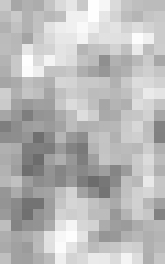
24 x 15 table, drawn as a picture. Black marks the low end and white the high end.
Grain: blotchy. Ninth with the highest average: top middle. Mirror symmetry: none. Average level on the scale: 70%. Ninth with the lowest average: middle left. Histogram: bell-shaped.
